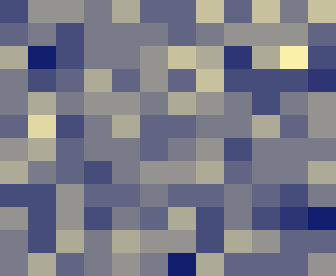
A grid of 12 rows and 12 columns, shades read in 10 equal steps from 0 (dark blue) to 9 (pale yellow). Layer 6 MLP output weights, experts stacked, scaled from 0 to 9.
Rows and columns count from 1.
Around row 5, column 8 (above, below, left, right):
7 4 6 4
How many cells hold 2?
21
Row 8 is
6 4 3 2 4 5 5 6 3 4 4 6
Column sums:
48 47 43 46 54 48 48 57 41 49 44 45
